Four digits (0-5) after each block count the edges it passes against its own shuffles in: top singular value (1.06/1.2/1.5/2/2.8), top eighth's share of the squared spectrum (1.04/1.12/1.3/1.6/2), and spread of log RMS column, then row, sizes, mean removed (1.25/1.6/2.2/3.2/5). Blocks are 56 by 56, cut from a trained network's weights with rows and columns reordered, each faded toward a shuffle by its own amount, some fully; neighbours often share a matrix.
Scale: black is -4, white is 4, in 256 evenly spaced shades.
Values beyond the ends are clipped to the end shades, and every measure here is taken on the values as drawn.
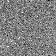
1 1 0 0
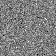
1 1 0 0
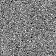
1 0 0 0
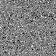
2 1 0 1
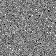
0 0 0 0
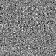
3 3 0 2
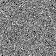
0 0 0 0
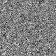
2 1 0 0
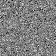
0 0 0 0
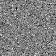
2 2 0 0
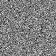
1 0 0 0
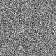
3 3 1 0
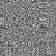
4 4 2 2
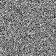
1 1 0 0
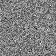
0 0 0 0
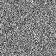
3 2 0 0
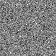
0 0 0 0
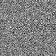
3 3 1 1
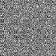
4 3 2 0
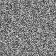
1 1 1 0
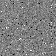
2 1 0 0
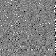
3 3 1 0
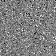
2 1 0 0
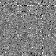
3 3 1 2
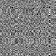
4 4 2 2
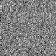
3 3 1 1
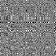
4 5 2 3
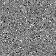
2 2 0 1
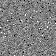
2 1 0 0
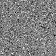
2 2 0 0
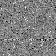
3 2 0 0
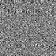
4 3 0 2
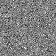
2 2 0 1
